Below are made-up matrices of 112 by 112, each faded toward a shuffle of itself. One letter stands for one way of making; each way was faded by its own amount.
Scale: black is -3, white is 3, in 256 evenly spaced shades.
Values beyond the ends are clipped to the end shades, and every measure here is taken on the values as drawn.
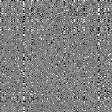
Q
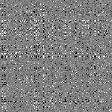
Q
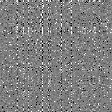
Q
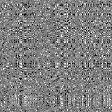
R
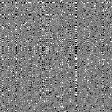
Q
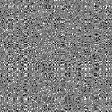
R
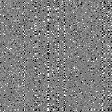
Q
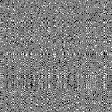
R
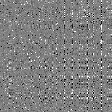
Q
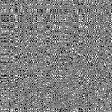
R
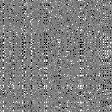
Q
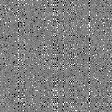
Q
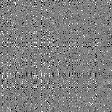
Q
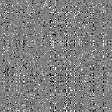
Q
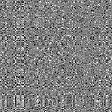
R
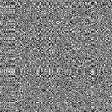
R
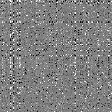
Q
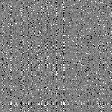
Q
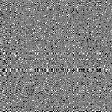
R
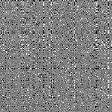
Q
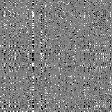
Q
